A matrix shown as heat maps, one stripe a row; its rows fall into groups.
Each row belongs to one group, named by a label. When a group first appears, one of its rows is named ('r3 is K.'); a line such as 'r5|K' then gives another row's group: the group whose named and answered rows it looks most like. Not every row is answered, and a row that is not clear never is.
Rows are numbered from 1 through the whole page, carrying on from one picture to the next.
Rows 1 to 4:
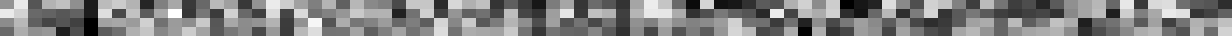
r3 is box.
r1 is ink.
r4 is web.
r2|ink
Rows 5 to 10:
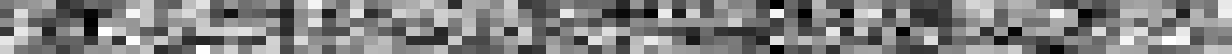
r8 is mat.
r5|web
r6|web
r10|box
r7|box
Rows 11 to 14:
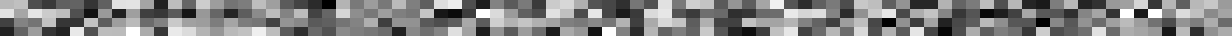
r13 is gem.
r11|box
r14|mat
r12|ink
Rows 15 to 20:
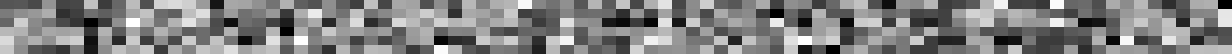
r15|gem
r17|web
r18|ink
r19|ink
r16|web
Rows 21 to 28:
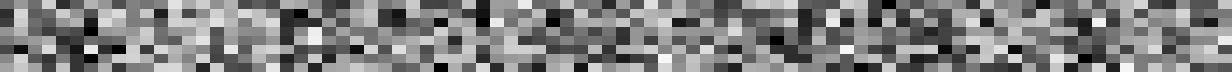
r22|mat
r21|gem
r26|gem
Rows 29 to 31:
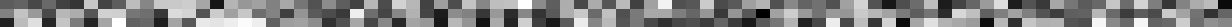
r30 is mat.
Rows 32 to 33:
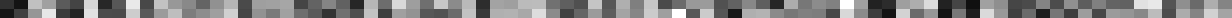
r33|gem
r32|gem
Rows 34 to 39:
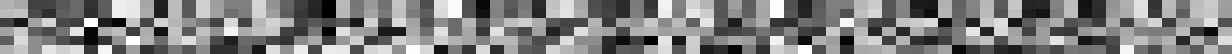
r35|box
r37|mat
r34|box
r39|ink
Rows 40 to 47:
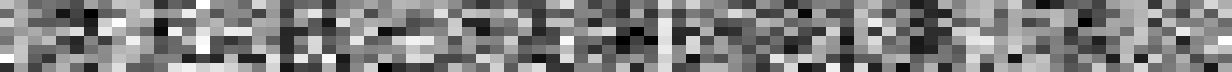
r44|web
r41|web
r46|ink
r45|box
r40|box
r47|mat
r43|mat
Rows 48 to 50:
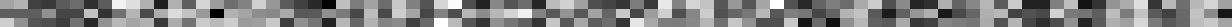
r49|gem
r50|box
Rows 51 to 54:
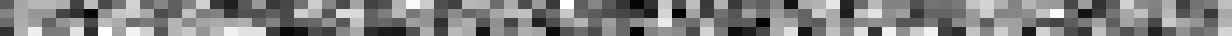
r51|web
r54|mat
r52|web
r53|mat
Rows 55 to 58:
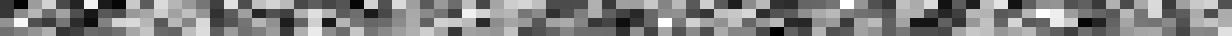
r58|web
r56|web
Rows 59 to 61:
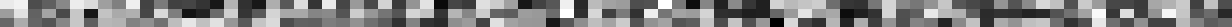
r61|mat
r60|ink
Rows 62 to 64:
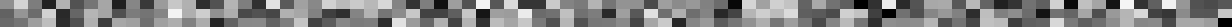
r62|ink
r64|gem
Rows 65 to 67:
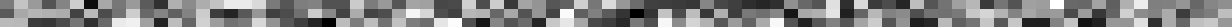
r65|mat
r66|web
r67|box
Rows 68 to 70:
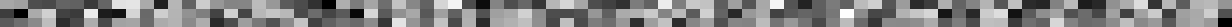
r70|gem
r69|gem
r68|box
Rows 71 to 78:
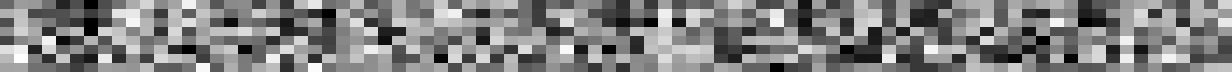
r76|ink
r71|web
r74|mat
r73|web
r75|gem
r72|box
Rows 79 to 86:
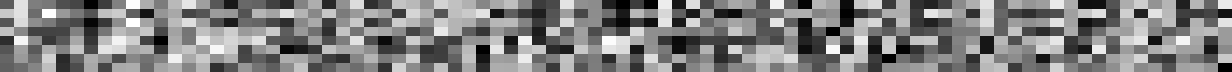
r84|mat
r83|mat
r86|gem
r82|box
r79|web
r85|gem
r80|ink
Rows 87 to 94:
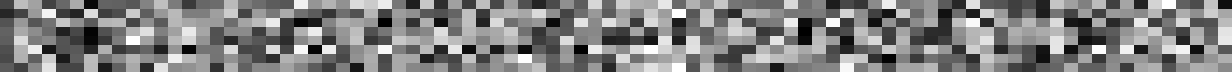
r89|mat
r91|web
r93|gem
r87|ink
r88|gem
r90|web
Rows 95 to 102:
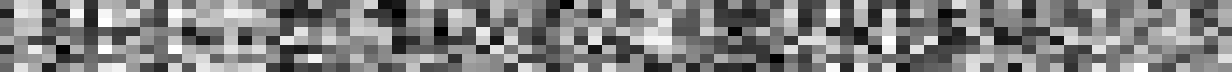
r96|mat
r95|mat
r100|mat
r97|mat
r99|ink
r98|ink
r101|web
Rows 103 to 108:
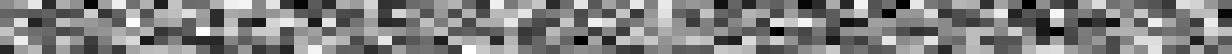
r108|web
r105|ink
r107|ink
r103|mat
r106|box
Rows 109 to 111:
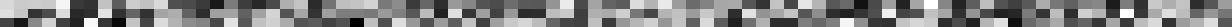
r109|ink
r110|ink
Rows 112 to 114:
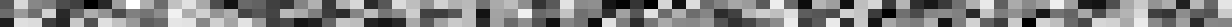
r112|web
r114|mat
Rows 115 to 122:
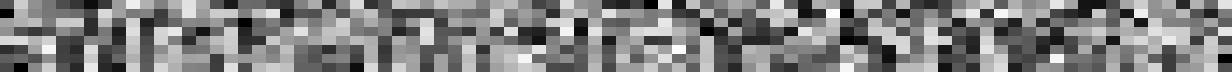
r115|web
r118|ink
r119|ink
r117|ink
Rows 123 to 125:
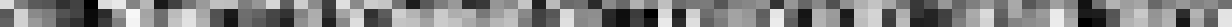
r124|web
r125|web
